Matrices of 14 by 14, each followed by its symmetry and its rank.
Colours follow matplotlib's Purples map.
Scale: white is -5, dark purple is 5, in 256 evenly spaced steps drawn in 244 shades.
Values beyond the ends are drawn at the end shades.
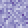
neither, full rank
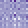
neither, rank two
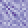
symmetric, rank three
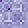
symmetric, rank three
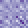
symmetric, rank three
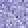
neither, full rank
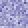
neither, full rank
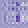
neither, rank two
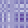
neither, rank one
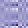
neither, rank one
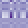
neither, rank one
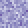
neither, full rank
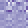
neither, rank two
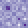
symmetric, rank three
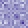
symmetric, rank three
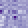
neither, rank two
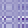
neither, rank one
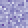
neither, full rank
